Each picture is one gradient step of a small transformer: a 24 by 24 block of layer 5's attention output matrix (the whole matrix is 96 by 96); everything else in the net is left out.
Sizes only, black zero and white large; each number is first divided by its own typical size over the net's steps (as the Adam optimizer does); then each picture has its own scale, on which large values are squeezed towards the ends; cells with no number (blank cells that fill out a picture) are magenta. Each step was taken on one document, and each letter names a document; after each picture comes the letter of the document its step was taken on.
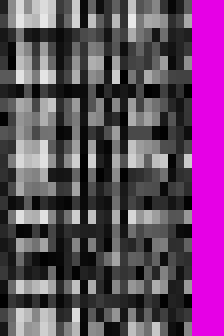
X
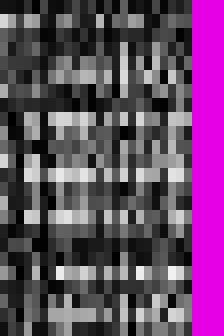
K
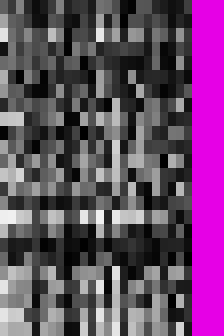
X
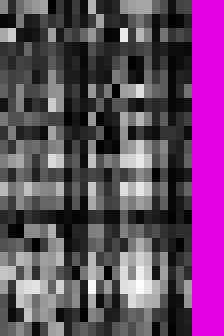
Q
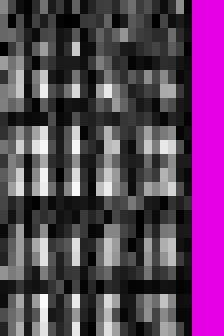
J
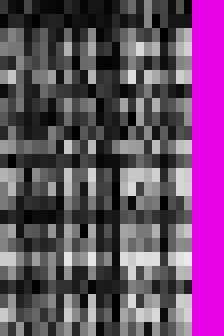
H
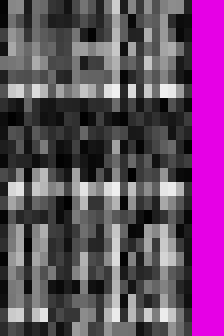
J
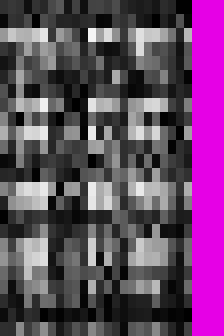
X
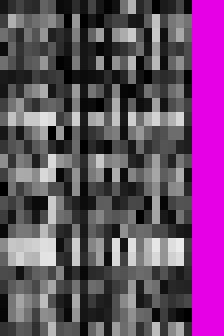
X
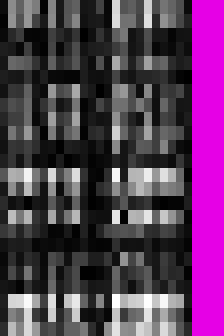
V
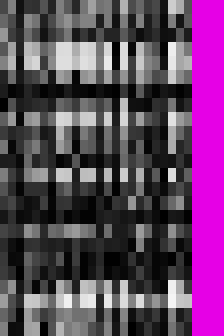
K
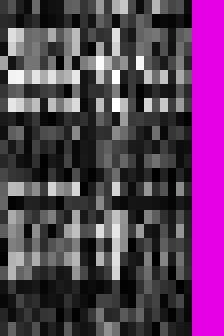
V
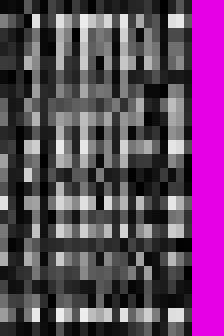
K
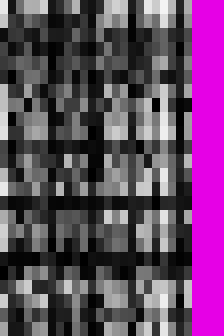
J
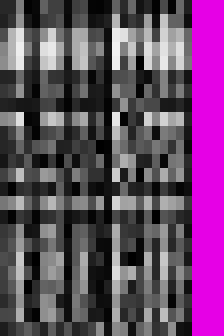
X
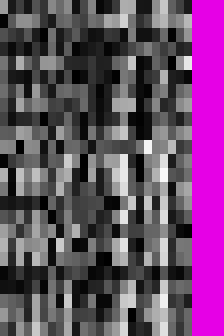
Q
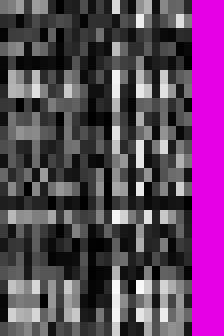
V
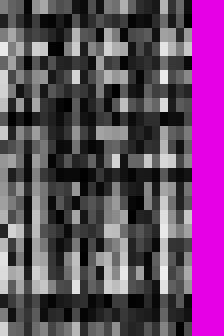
J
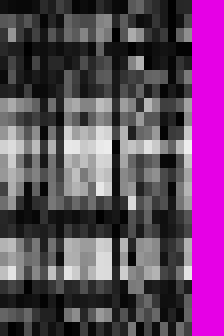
H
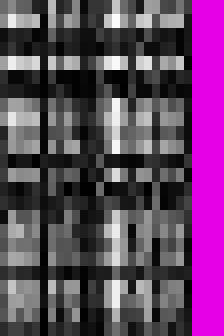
V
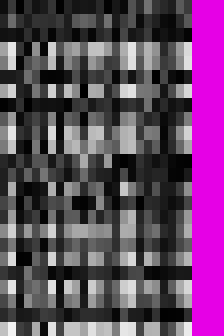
H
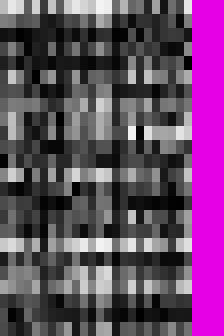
H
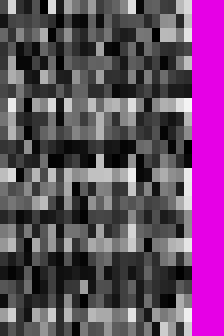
H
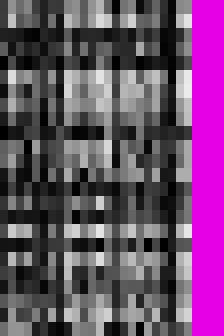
H
